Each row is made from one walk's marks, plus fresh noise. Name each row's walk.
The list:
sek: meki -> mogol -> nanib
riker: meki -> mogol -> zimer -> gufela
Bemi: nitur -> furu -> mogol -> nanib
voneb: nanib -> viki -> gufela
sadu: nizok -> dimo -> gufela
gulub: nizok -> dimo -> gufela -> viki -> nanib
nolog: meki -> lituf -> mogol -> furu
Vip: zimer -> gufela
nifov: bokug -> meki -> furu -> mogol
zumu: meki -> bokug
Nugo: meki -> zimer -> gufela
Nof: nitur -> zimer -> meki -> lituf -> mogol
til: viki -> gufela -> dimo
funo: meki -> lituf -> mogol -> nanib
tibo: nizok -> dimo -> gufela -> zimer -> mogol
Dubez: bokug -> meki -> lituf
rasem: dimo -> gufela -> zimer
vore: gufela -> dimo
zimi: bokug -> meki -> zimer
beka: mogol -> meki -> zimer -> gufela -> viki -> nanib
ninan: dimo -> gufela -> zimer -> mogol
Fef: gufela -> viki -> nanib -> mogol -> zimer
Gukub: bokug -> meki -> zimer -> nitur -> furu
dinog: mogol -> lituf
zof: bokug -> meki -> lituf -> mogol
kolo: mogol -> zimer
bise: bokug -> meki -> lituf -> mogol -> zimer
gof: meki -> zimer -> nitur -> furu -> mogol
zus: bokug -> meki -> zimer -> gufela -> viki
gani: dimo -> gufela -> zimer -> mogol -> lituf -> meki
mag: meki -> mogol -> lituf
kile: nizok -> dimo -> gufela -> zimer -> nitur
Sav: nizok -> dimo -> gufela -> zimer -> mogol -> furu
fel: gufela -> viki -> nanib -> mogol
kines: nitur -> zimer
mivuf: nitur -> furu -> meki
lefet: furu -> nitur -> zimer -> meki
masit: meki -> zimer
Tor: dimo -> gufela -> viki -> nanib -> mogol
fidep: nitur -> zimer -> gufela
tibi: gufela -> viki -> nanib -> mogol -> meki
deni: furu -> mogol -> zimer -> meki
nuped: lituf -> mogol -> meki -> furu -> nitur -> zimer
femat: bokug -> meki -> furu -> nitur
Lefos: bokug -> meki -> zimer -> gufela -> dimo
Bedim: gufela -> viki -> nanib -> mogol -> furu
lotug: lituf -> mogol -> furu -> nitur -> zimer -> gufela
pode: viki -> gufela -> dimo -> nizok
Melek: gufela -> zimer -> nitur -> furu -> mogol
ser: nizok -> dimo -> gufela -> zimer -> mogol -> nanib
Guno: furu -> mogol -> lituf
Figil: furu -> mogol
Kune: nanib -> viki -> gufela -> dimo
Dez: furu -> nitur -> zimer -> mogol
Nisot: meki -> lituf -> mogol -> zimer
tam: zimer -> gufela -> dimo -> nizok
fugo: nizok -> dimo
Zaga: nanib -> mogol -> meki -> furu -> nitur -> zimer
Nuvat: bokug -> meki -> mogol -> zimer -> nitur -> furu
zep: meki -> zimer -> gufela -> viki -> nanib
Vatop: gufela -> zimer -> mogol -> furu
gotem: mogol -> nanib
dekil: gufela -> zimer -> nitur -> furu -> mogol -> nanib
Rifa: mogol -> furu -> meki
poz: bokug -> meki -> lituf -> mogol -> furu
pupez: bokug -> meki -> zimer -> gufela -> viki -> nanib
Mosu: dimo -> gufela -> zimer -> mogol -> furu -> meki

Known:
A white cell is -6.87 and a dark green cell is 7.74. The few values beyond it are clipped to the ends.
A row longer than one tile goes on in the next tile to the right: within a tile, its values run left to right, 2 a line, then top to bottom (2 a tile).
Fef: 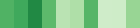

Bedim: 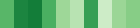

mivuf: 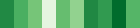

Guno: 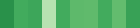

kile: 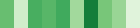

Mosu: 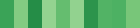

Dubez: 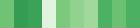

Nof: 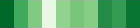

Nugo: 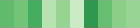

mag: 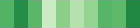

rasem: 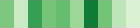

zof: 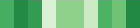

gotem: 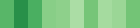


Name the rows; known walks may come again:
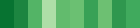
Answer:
Bemi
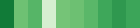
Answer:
deni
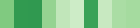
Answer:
zep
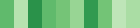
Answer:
ninan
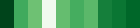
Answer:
nuped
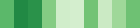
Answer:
beka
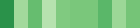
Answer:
kolo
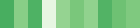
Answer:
zimi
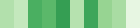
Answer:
fugo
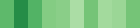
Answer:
gotem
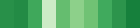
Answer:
nolog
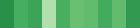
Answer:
Guno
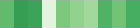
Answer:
Dubez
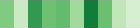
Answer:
rasem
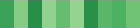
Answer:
Mosu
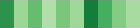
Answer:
fidep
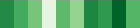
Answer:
mivuf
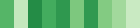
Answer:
Sav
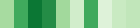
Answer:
Tor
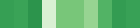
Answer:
nifov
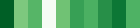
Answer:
Gukub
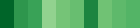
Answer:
dekil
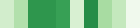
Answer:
sadu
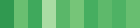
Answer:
Figil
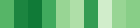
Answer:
Bedim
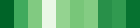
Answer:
Nof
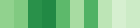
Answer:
ser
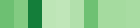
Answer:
zus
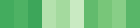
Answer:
riker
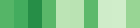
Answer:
Fef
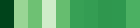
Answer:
Dez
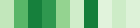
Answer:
Kune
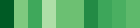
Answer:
Melek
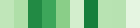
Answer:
til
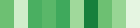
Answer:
kile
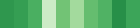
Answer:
Rifa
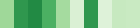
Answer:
voneb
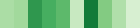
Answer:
vore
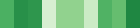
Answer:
zof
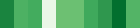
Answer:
femat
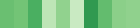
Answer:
Nugo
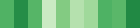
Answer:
mag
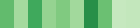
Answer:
Vip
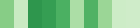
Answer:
tibo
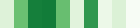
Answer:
gulub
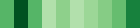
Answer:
funo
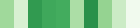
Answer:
tam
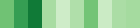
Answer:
pupez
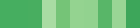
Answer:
dinog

